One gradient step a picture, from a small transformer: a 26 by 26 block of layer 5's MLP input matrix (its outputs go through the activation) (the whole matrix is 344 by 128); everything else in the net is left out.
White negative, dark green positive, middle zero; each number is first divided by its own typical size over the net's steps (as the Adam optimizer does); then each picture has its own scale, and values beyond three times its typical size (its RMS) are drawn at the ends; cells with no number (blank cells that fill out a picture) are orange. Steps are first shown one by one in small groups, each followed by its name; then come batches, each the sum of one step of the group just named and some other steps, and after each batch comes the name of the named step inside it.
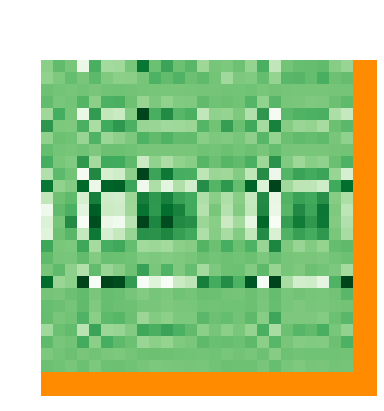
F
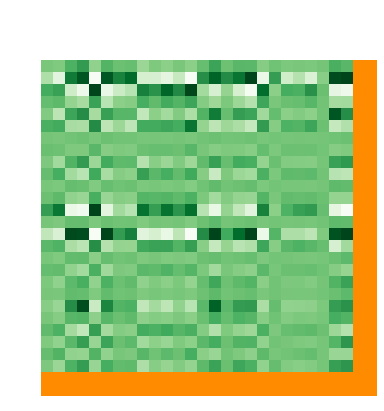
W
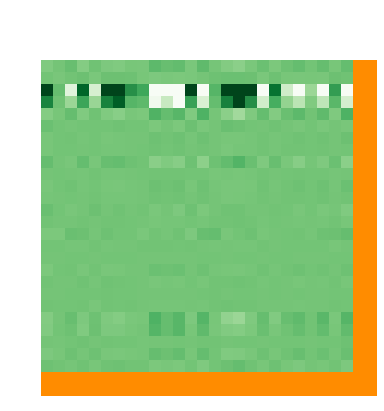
W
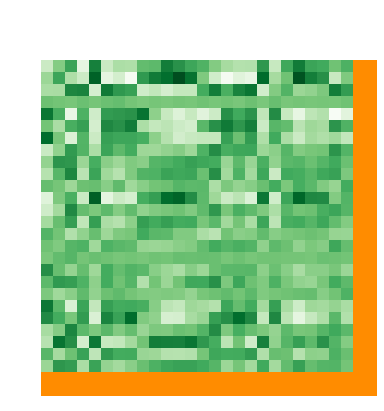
F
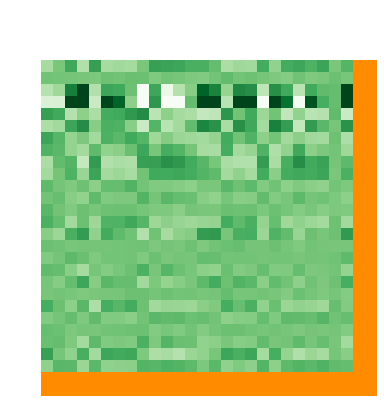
W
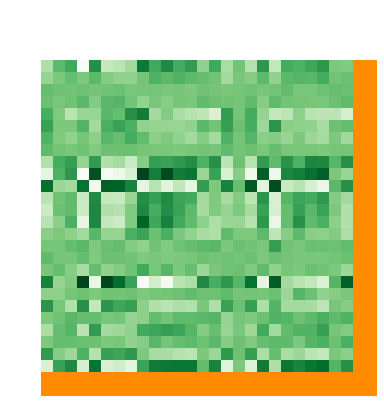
F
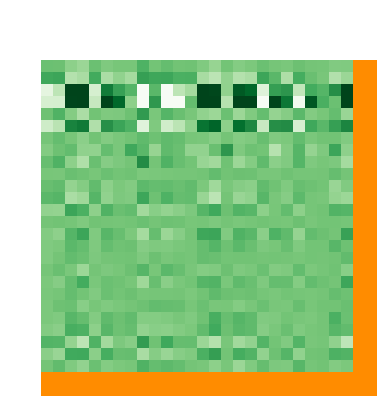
W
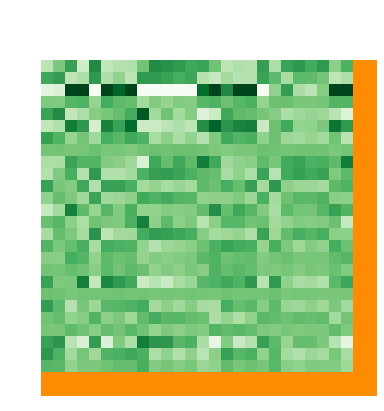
F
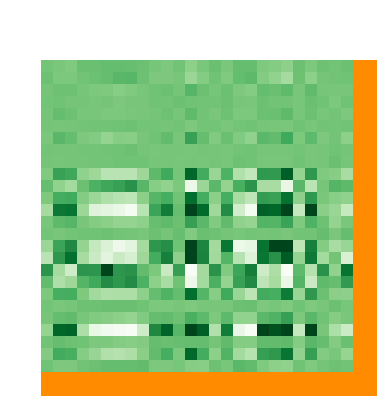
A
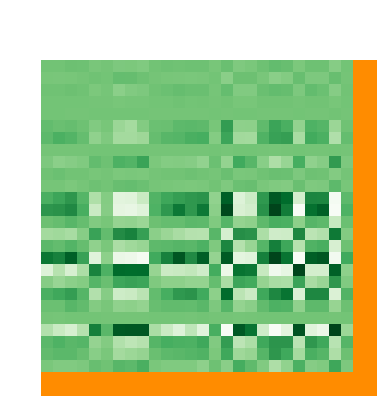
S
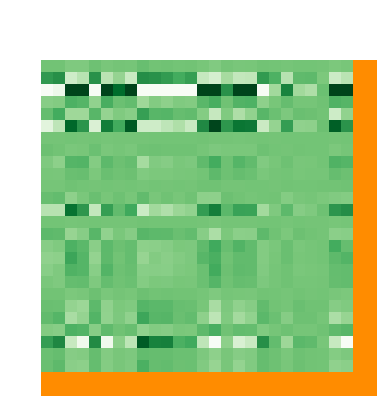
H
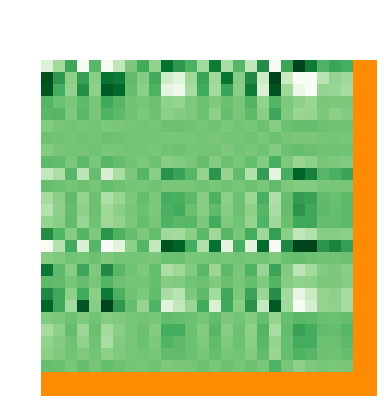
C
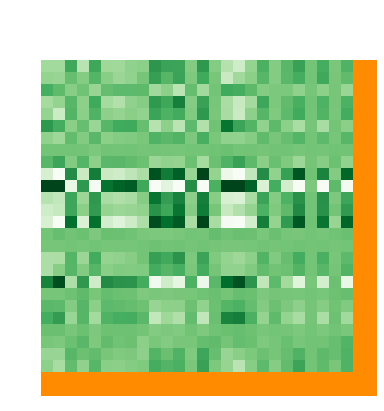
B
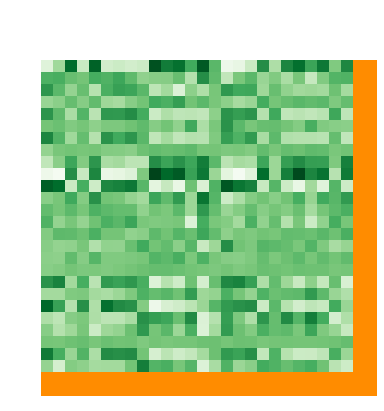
B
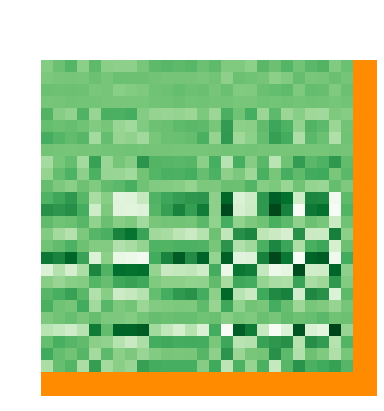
S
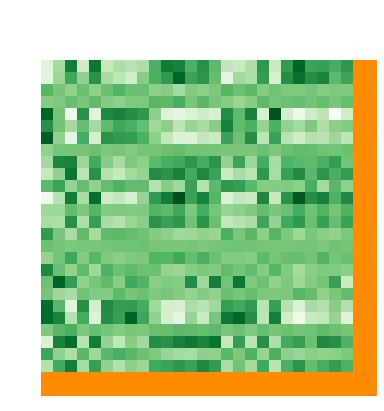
B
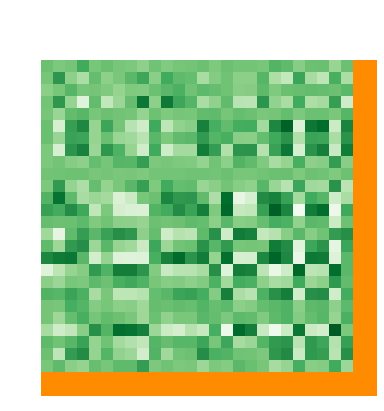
S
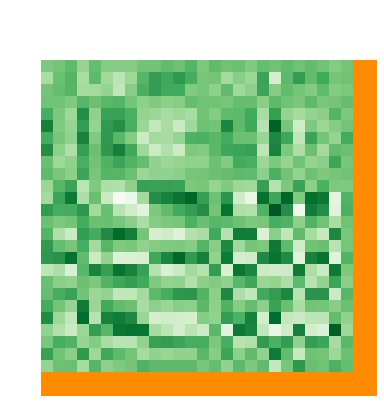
S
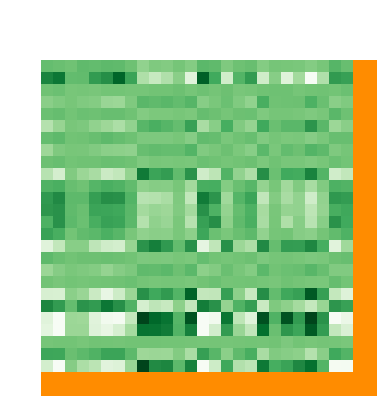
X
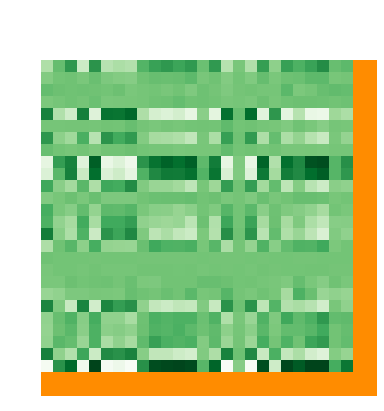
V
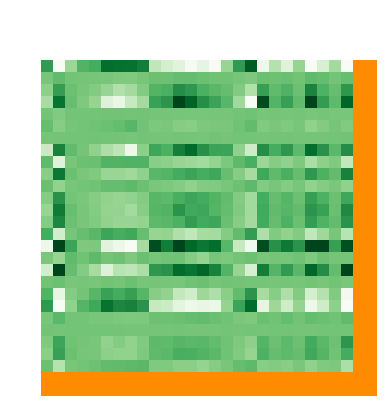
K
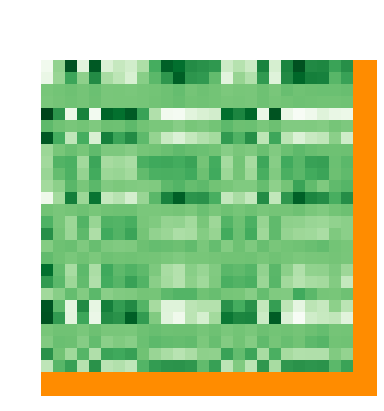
V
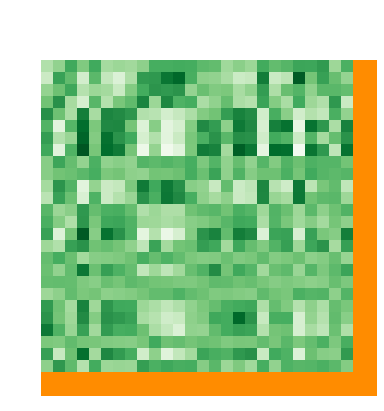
V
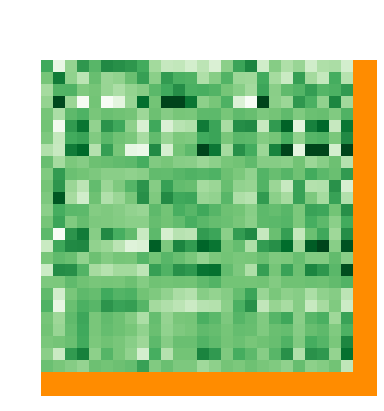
K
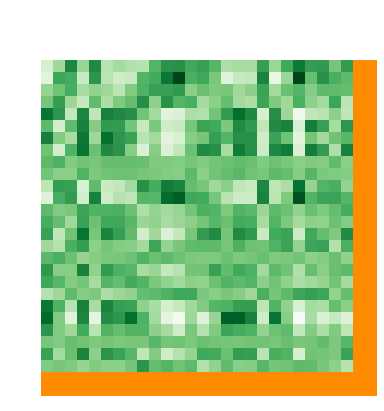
X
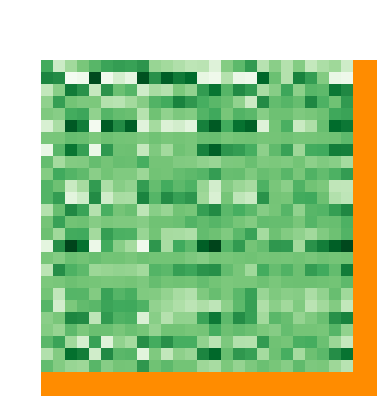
K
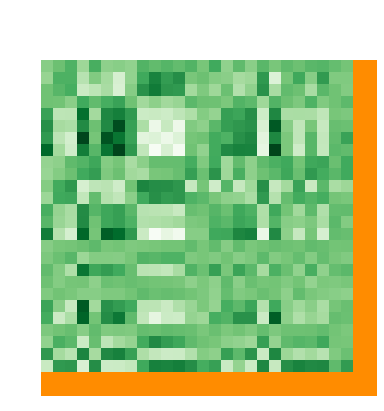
V
